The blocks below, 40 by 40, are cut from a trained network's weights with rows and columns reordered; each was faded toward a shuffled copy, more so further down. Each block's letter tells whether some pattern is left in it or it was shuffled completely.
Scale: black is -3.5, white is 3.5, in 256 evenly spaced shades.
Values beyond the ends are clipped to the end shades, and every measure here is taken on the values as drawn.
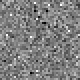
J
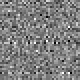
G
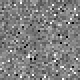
J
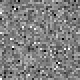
J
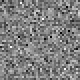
J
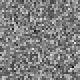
J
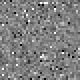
G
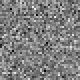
J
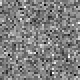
J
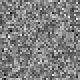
J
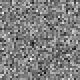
J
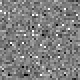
G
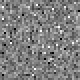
G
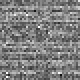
G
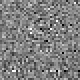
G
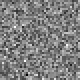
J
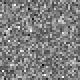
J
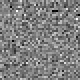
G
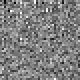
G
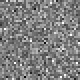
J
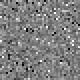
J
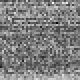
G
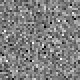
J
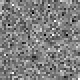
J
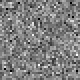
J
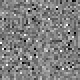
G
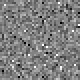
J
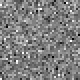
J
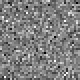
J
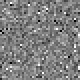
G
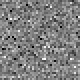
J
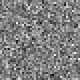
J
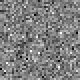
J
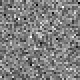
J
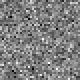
J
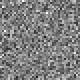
J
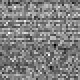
G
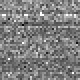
G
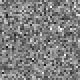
J
